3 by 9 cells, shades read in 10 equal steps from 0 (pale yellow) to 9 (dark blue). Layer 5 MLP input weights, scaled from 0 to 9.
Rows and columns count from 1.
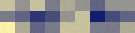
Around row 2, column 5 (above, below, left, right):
3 2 7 2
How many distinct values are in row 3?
5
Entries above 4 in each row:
2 7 4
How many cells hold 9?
1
